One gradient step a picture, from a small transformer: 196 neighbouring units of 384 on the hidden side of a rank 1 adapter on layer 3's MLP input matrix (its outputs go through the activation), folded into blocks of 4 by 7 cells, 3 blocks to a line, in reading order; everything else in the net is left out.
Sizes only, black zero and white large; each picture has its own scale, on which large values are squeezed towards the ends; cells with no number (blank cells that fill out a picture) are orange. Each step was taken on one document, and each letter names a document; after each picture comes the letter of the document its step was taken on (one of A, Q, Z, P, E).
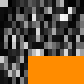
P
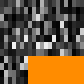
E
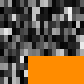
P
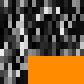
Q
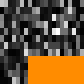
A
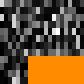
A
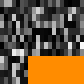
P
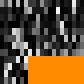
Q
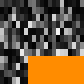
A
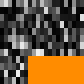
Q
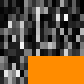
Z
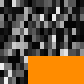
E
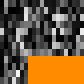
Z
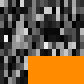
E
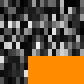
A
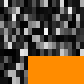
A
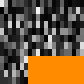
P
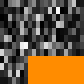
E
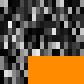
P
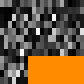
P
